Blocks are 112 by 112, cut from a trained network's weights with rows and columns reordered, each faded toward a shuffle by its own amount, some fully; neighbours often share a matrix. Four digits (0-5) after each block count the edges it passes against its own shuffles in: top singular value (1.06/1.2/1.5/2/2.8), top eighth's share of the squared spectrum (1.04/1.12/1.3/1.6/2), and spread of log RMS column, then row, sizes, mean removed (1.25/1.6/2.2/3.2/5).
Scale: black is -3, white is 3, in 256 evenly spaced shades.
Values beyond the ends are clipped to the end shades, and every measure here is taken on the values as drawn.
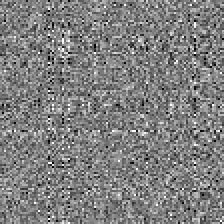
4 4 3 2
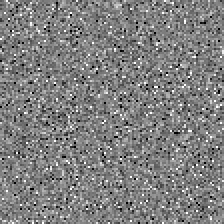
2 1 0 0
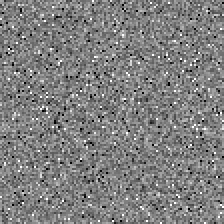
0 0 0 0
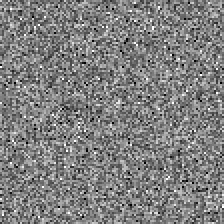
0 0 0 0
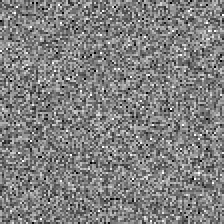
0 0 0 0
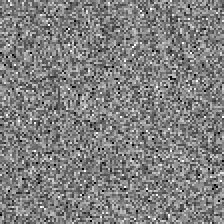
0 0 0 0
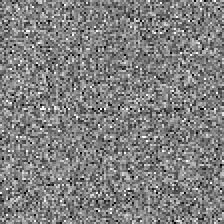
3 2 0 1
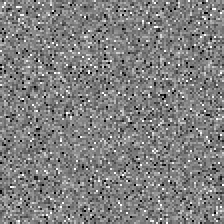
2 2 0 0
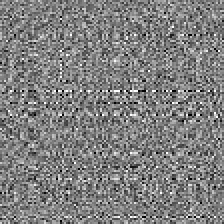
5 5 2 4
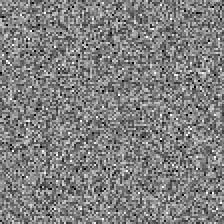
0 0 0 0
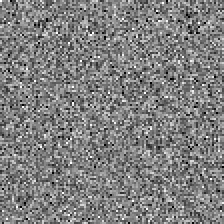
2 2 0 1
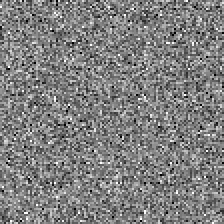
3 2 0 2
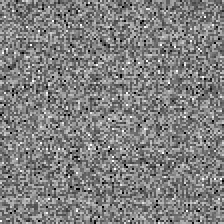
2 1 0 0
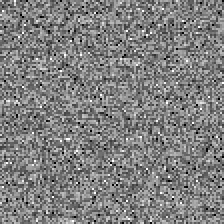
1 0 0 0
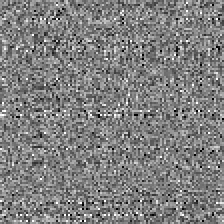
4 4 2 3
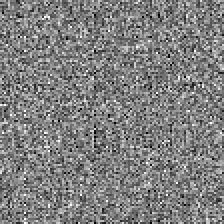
3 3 1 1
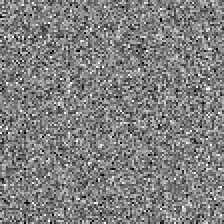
2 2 0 1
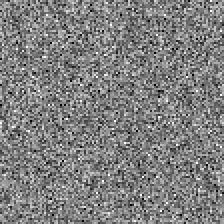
1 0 0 0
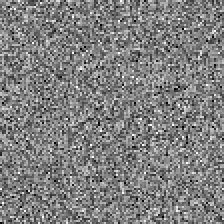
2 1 0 0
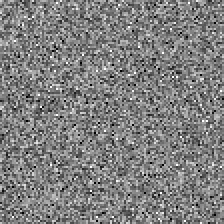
1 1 0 0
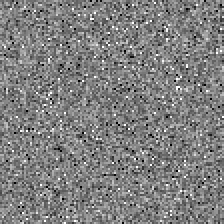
1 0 0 0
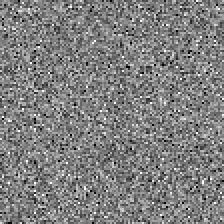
2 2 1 0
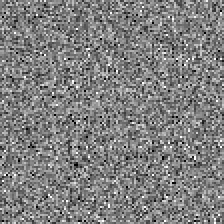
3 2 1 2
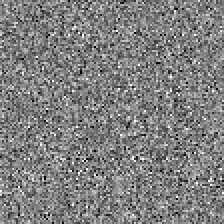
2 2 0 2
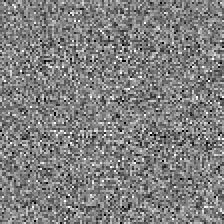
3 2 0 2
